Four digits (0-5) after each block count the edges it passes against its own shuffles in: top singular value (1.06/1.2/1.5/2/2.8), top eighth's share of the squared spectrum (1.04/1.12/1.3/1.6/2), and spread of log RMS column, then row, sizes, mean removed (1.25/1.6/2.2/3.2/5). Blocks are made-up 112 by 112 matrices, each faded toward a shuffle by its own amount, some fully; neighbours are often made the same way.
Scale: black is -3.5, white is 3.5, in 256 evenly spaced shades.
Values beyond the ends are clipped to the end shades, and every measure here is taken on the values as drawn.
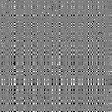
5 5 4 4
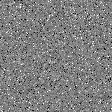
0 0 0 0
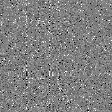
3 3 2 0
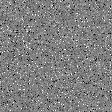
2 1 0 0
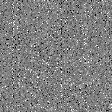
3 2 2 0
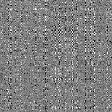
5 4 4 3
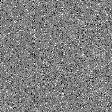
3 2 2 0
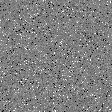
0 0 0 0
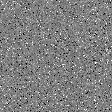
2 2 1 0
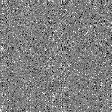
4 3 2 1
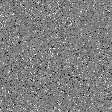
1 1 0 0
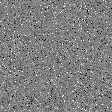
1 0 0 0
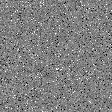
0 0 0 0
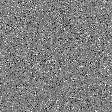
0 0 0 1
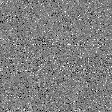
1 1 0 2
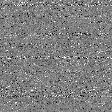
1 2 0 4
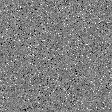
0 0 0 0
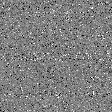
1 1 0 2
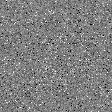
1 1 0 1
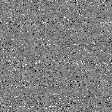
1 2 0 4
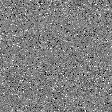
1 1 0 2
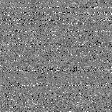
2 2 0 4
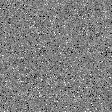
0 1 0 2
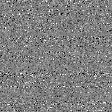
1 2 0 3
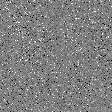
2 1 0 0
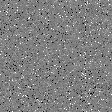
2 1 0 0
